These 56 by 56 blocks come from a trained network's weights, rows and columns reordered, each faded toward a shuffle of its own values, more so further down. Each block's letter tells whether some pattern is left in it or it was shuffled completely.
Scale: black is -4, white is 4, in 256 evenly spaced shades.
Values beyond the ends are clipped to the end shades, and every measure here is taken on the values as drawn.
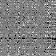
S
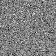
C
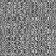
S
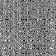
S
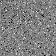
C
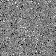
C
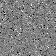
C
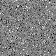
C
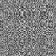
S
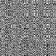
S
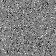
C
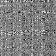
S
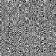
S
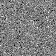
C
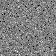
C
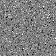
C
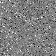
C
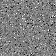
C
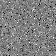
C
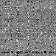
S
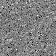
C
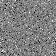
C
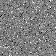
C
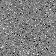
C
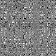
S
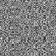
S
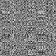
S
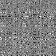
S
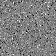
C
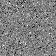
C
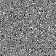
C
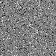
C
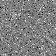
C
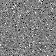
C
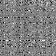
S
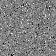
C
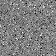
C
